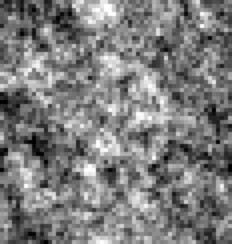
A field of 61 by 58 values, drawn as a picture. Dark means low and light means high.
Mirror symmetry: none. Odd rows or columns: none. Seam: none. Histogram: bell-shaped. Stripes: none. Average level on the scale: 50%. Grain: blotchy.
